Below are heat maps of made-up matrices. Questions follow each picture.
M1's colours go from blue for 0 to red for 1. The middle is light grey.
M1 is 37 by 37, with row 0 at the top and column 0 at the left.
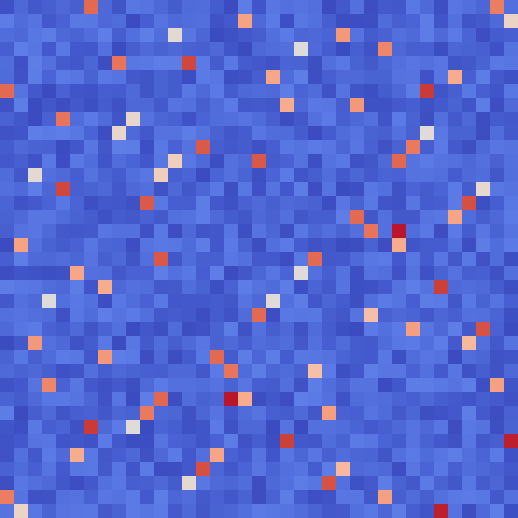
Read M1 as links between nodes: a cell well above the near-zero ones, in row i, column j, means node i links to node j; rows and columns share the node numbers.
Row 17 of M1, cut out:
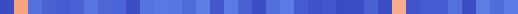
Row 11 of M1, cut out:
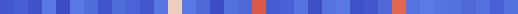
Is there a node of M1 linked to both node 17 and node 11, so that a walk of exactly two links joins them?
yes
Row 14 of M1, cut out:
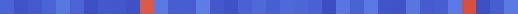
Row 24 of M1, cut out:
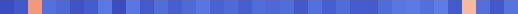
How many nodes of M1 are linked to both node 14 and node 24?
1
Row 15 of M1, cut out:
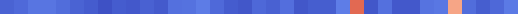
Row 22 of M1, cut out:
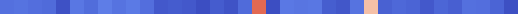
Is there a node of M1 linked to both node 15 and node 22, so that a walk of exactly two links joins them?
no
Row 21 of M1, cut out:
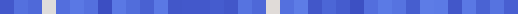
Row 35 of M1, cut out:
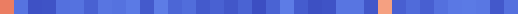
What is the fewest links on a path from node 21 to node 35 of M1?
3
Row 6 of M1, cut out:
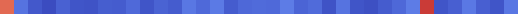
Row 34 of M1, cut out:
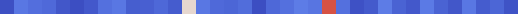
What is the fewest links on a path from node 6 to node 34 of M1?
6
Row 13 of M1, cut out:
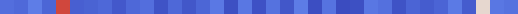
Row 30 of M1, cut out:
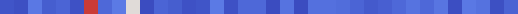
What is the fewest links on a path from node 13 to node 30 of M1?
4
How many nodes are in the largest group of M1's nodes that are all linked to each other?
2
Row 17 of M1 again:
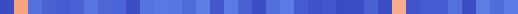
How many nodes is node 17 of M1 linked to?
2
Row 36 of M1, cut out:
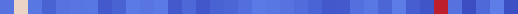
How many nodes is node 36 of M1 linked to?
2
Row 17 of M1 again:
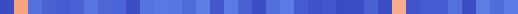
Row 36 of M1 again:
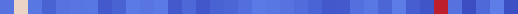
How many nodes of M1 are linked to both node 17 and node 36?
1
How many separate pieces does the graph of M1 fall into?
1
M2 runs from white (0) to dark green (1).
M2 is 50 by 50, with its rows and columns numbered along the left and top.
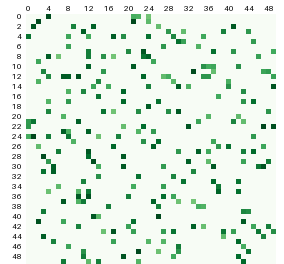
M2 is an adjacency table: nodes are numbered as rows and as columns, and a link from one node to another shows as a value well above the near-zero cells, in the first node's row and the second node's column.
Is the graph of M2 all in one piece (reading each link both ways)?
yes
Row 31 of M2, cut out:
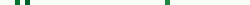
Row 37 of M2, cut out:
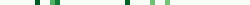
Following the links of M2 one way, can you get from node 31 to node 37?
yes
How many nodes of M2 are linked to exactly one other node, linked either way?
1
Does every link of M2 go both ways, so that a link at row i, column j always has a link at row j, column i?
yes
